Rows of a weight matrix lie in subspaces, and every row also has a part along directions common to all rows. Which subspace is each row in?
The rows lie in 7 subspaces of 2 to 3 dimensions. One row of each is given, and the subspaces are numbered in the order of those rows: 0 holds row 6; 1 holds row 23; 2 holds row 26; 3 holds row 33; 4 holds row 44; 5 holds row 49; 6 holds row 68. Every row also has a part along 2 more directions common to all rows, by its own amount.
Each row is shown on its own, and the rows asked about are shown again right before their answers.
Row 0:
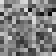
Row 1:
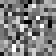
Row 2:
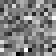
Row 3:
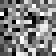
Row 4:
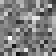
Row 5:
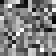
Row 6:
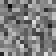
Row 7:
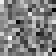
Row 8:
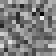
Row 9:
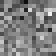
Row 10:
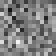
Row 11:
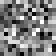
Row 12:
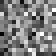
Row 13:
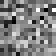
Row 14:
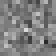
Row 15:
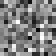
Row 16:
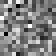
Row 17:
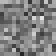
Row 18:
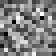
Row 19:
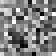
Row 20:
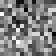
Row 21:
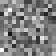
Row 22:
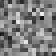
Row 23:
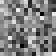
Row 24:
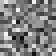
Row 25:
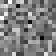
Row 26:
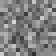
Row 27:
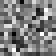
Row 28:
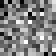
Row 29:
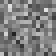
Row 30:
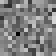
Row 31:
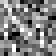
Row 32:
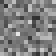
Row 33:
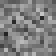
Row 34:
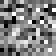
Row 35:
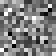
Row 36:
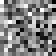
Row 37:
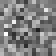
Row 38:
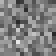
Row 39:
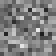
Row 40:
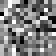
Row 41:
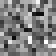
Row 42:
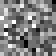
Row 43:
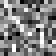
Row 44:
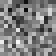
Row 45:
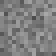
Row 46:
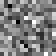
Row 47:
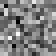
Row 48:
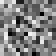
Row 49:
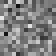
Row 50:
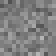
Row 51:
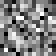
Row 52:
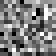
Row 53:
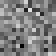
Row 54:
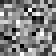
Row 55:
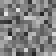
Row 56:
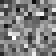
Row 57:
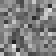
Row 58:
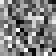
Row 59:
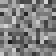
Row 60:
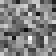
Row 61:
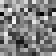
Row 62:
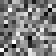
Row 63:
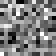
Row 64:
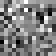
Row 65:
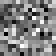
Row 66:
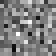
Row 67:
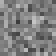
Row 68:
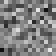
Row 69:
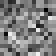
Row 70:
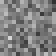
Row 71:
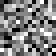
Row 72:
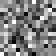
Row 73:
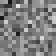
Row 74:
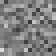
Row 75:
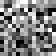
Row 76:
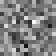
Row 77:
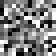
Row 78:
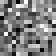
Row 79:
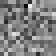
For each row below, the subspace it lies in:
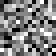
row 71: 6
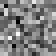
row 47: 0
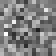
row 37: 1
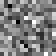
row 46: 0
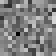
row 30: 5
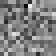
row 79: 0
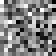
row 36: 6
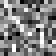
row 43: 0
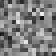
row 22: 3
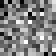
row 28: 5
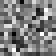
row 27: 2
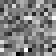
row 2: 6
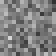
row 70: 1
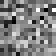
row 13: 6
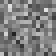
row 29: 0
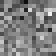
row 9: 4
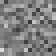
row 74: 6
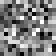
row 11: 1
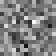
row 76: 0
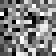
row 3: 5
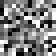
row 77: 6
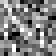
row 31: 0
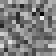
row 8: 3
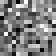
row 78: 5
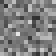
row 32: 0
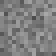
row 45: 2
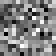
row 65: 1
